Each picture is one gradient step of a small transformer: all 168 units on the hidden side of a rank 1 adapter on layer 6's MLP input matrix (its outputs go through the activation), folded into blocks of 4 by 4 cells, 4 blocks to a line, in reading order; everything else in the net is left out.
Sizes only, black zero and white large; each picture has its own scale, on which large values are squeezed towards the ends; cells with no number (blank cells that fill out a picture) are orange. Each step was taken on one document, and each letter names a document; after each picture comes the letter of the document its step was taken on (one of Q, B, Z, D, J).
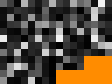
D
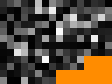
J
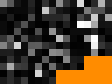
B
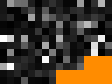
B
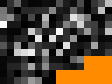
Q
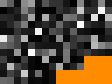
B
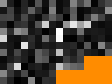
D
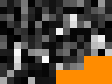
D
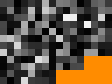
J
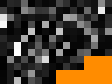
Q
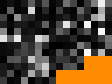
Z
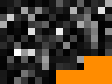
Q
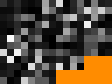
J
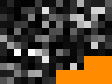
B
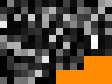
Q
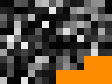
J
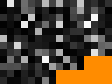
B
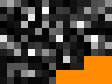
B
